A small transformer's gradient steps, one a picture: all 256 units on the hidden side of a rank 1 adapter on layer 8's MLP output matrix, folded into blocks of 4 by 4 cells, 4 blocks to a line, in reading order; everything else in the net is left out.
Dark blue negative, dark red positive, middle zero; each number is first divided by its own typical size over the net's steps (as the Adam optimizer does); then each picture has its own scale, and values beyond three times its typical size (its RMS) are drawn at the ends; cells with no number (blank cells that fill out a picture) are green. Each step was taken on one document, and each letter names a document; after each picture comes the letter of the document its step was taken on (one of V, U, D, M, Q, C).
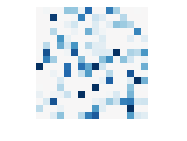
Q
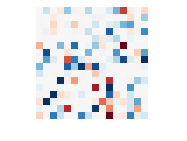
Q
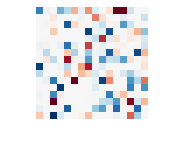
Q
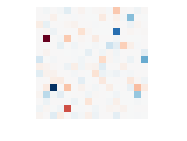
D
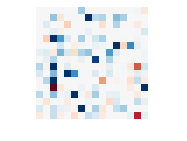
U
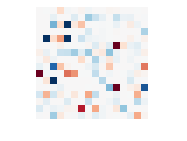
U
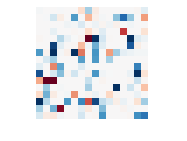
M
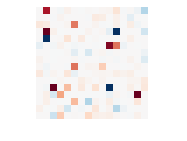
D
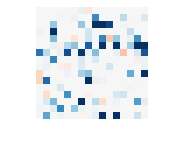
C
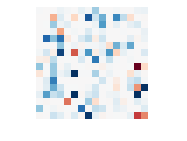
U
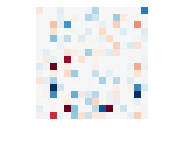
U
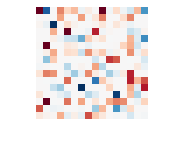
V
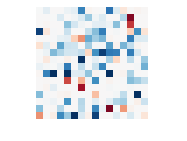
V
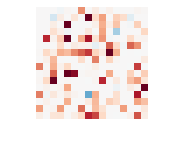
U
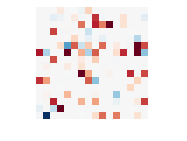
C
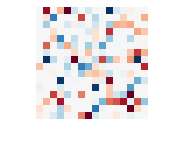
Q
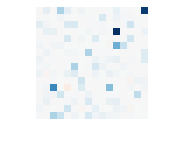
D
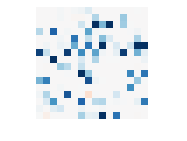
C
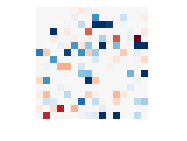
C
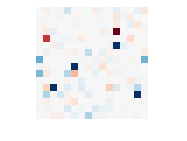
D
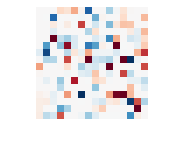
Q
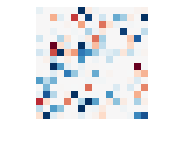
M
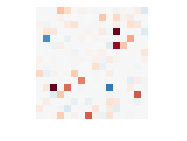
D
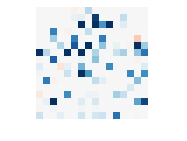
C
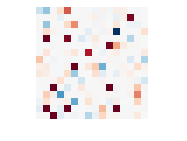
D
